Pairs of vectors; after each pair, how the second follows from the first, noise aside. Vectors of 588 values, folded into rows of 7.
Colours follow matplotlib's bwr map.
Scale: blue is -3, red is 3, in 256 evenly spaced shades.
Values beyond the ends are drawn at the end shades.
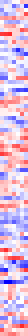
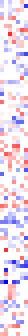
partly zeroed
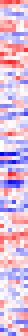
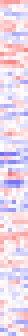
shrunk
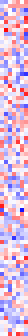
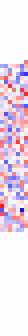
partly zeroed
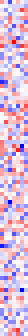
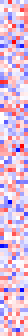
sign-scrambled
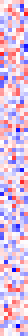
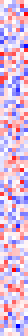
sign-scrambled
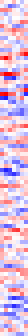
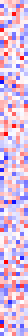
shuffled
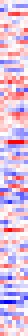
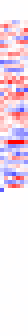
partly zeroed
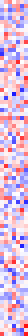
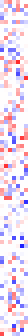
partly zeroed
